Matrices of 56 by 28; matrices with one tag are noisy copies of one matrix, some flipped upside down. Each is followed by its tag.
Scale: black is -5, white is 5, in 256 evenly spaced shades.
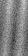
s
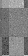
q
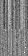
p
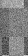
q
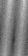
s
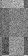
q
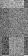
q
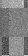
q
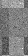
q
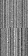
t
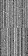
t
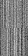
t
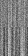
p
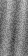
s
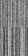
p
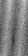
s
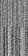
p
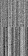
p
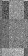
q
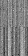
p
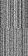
t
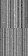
t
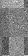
q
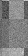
q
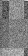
q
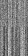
p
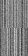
t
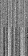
p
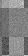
q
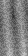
s
